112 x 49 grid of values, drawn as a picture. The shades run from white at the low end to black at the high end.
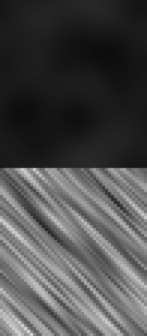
The table splits into 2 rows of 1 panel. Panel 1,1: very high, smooth, faint in contrast. Panel 2,1: middling, slanting down to the right, strong in contrast.
